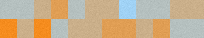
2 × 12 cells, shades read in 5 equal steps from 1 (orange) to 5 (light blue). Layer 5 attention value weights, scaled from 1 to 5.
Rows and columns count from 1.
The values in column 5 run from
3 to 4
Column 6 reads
3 3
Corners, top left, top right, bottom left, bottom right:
4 3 1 4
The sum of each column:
5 7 4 6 7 6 5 7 7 6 7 7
